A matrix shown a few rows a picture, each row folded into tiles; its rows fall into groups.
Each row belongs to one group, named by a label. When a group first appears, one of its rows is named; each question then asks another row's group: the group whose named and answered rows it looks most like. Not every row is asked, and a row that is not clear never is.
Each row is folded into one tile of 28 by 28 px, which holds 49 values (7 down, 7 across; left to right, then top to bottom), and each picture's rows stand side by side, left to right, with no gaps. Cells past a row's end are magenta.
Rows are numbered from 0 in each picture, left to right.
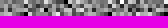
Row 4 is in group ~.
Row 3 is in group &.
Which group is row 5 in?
&
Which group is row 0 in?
&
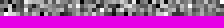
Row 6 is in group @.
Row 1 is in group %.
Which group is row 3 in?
&
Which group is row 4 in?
%
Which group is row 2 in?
@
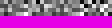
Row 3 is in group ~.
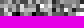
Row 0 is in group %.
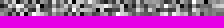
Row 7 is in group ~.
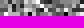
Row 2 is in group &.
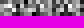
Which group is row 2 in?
@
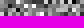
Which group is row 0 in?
~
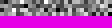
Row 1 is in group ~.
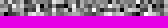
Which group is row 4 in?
&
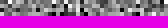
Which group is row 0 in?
~
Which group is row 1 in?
&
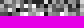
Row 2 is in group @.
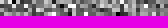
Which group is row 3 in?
~
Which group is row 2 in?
%
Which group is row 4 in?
@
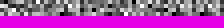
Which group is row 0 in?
~
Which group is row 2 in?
@
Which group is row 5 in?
~
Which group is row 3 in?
&
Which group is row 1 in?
~
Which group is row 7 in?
@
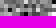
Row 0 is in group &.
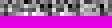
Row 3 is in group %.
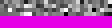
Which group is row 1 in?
~
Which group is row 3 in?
&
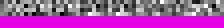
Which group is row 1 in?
@
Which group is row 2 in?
@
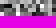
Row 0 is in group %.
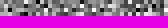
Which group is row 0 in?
&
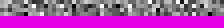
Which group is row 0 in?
&
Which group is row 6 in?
~
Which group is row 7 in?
%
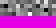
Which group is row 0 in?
%
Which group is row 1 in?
~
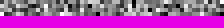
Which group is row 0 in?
~
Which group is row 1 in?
%
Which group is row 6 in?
%
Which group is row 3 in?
%
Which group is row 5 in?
&
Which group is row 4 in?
%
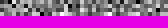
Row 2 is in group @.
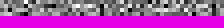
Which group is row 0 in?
&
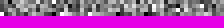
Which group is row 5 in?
@
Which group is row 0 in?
~
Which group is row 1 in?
&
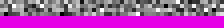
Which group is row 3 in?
&
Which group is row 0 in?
@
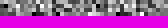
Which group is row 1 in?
@
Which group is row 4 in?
@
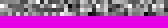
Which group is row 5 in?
@
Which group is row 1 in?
~
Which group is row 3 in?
@
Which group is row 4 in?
%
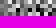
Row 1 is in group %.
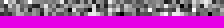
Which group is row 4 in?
@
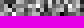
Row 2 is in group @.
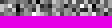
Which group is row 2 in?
~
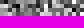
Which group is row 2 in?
~
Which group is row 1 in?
%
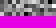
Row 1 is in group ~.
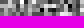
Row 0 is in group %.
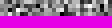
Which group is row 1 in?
%
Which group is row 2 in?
@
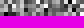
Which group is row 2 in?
~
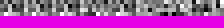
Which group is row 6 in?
@
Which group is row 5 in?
&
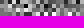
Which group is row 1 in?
~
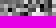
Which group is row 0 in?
&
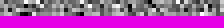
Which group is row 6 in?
~
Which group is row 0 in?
&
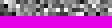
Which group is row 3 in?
%
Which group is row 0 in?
%
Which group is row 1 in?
&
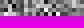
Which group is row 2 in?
~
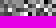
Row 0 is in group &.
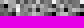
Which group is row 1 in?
&
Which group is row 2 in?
&
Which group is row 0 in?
%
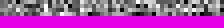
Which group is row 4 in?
&
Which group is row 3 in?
@
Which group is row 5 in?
%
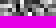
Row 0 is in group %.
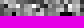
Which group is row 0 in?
%
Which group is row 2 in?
@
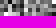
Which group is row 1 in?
&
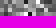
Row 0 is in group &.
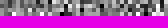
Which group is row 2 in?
@
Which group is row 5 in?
%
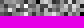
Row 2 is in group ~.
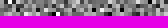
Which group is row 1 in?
&
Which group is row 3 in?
&
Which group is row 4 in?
&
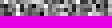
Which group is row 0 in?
%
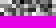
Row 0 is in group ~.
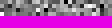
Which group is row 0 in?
~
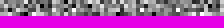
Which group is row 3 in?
%
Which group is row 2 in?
&
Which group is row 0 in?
&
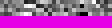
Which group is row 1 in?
~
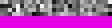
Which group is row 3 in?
&
